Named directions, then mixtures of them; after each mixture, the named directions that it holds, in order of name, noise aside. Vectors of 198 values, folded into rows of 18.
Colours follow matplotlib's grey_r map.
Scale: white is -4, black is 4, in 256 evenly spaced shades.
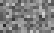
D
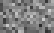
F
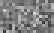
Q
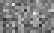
D, F, Q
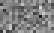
D, Q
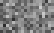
D, F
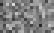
D, F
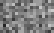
D, F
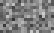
D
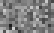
F, Q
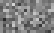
D, F, Q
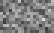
D, F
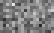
D, F, Q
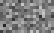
D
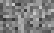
D, F, Q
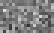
Q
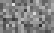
D, F, Q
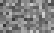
D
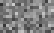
D, F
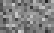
F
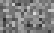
D, F, Q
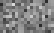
D, F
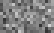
F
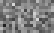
D, Q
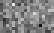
D, F, Q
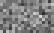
D, F, Q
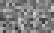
D, Q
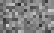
D, F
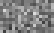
Q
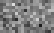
D, F, Q
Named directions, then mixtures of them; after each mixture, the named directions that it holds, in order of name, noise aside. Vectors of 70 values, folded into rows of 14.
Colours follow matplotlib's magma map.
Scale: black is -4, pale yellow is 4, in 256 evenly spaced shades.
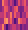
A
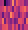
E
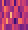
A, E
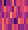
A, E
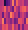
E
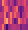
A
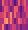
A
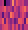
E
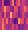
A, E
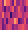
A, E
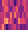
A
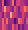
A, E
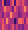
A, E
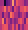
E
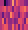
E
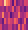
E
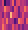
A, E
